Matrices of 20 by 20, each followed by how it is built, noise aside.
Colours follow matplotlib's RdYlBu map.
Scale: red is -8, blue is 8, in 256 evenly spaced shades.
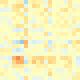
low rank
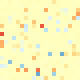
sparse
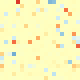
sparse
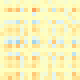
low rank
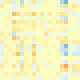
low rank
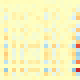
low rank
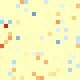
sparse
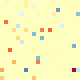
sparse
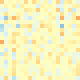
low rank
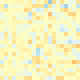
low rank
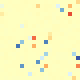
sparse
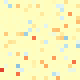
sparse
